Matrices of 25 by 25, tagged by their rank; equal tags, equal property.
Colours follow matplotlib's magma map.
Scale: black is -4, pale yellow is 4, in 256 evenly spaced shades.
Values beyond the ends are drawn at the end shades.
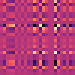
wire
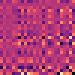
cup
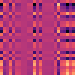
wire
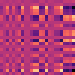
wire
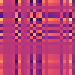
wire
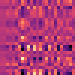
cup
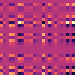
wire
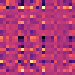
cup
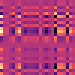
wire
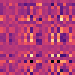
cup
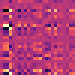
cup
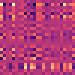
cup
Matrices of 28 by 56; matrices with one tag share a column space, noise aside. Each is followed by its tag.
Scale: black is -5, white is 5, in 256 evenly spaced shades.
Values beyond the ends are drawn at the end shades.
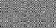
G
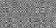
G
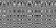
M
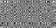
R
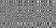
R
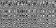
M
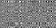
R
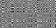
G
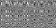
M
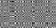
R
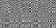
G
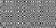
R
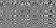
M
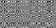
R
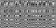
M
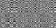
G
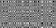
R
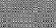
G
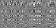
M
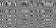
M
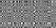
R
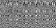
M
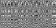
M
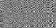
G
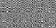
G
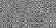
G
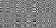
G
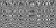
M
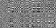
G
